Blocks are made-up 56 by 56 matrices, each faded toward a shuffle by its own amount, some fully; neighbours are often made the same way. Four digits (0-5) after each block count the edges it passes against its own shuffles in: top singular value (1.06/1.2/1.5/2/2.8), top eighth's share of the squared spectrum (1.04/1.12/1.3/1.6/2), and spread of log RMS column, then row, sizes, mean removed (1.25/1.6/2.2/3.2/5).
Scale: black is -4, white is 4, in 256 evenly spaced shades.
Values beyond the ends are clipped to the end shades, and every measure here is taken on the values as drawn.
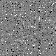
2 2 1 1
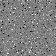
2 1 0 0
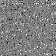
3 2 0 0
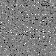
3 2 0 1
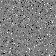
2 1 0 0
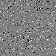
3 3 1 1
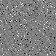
1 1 0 0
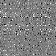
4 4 1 2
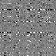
4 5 2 3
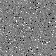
0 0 0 0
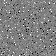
0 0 0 0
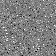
0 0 0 0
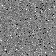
1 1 0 0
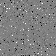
1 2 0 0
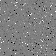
1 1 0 0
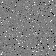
0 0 0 0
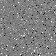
1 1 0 0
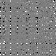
4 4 2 2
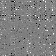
3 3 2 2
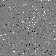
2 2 0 0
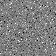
1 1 0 0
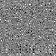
3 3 1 1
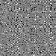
4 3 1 1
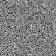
3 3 1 2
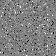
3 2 0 0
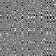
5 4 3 2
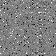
2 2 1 0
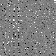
3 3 1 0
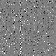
3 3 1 0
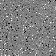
2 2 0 0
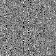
2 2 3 0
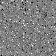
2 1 0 0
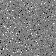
0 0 0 0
